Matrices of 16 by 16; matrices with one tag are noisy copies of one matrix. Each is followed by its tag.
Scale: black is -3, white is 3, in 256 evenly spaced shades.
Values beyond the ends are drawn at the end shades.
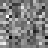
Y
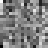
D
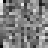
D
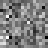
Y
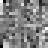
D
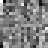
D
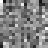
D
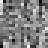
D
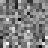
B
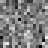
B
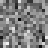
B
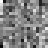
D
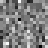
B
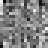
D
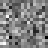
Y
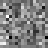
Y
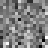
B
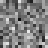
B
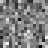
B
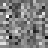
Y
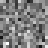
B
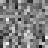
B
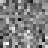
B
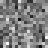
B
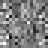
Y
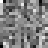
D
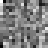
D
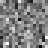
B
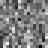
B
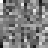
D
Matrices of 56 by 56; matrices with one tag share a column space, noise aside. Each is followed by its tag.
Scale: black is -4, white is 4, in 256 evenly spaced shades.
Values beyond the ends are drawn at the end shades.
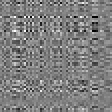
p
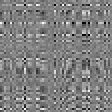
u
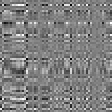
u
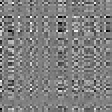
p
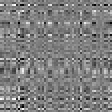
u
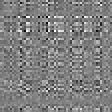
p
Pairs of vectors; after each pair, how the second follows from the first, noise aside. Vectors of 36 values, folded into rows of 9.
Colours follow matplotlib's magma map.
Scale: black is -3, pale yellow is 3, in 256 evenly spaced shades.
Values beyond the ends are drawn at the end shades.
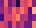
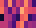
shuffled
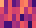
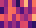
wrapped around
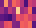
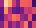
shuffled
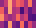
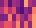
wrapped around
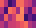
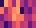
wrapped around
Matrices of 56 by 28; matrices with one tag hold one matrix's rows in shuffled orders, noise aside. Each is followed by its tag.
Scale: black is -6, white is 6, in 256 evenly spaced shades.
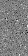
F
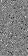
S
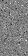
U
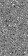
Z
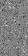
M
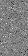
S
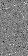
M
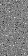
M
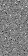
U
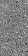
F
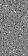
M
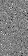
S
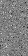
S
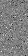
S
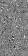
Z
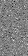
Z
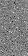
Z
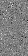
S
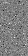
M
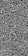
S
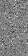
Z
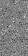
Z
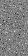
M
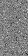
F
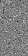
M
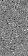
Z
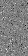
S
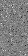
S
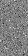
M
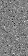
Z
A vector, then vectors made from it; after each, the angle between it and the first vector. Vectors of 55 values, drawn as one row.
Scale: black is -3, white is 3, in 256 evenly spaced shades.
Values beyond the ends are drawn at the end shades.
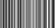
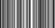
partly aligned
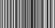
nearly opposite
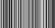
partly aligned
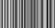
nearly opposite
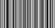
partly opposed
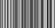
nearly opposite
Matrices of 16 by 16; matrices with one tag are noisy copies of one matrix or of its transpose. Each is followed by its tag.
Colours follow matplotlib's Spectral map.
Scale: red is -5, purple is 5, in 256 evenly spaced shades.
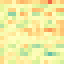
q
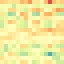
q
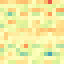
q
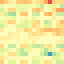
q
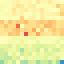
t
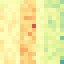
t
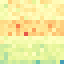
t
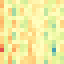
q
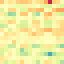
q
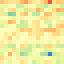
q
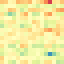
q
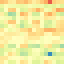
q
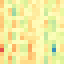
q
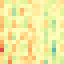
q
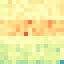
t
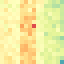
t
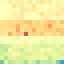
t
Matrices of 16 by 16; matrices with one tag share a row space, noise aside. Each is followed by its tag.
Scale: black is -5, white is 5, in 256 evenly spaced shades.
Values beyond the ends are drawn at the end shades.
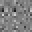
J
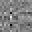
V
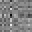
V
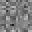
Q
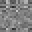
Q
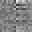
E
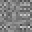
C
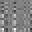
J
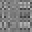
C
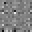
J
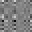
J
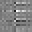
E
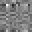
Q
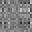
C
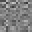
Q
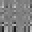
J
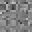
Q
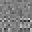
C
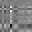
V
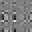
J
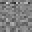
Q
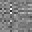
V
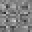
Q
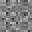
Q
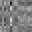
V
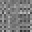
C
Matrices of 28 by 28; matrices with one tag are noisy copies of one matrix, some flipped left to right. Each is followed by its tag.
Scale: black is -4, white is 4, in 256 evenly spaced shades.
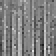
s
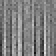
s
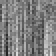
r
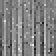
s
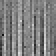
s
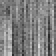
r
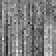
r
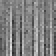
s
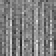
s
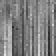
r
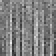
s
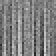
s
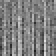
s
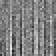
s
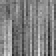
r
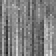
r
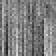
r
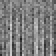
s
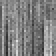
r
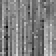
r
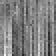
r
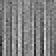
s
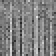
s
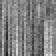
r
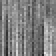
r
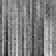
r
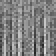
s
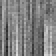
r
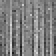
s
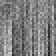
r
